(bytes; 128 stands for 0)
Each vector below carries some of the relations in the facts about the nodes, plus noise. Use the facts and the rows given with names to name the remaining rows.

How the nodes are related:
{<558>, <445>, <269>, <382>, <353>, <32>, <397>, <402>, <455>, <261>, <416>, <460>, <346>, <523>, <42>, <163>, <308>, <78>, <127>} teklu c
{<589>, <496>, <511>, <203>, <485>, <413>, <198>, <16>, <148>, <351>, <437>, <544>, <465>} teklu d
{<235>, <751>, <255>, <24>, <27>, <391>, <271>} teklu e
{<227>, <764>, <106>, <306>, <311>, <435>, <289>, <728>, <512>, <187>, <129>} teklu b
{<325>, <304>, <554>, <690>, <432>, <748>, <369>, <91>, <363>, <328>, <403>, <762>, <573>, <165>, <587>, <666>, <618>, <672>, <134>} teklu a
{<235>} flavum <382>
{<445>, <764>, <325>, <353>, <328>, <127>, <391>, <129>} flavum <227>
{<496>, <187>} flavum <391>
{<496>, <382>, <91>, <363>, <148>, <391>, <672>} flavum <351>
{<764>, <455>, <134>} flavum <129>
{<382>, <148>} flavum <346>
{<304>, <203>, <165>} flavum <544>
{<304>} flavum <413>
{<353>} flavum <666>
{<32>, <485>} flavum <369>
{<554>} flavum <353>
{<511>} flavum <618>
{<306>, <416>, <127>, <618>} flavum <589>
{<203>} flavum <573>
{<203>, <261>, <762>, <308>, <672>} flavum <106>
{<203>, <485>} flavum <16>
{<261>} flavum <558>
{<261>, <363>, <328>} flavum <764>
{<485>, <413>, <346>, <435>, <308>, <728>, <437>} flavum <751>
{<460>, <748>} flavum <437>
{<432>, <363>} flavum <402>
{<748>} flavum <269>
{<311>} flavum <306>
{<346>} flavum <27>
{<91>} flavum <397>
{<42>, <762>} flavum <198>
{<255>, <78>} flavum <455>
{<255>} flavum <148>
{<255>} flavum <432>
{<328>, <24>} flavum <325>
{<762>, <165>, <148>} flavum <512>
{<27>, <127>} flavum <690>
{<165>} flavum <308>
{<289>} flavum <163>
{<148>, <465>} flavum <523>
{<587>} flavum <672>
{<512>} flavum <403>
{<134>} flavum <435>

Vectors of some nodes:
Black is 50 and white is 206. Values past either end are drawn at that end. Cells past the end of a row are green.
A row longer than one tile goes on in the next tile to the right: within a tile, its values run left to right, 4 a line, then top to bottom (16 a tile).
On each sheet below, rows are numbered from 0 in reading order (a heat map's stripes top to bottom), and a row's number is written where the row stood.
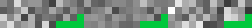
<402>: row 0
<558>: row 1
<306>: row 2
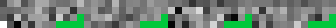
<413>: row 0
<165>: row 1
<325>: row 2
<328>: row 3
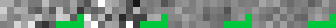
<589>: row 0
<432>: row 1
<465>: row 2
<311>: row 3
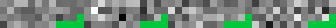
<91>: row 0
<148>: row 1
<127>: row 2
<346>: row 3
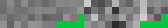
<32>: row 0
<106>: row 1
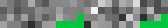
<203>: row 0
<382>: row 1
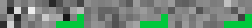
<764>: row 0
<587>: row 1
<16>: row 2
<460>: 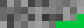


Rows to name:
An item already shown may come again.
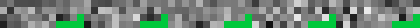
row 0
<353>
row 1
<227>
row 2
<261>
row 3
<346>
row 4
<764>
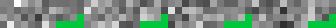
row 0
<363>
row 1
<416>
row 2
<127>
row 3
<106>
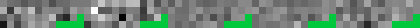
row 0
<445>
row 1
<148>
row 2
<554>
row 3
<24>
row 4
<203>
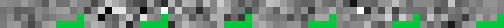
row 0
<587>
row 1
<455>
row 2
<351>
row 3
<255>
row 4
<690>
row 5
<762>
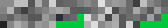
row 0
<496>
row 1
<402>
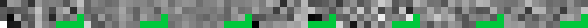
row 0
<437>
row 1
<485>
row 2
<235>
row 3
<391>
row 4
<346>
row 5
<403>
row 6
<78>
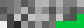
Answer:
<751>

